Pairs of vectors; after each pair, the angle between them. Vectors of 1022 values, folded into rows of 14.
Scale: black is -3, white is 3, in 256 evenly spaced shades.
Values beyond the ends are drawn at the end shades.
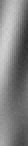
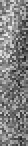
partly aligned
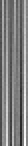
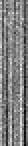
nearly opposite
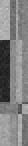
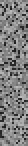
orthogonal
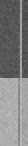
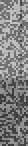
partly opposed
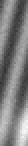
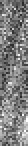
partly aligned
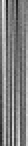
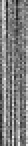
nearly parallel
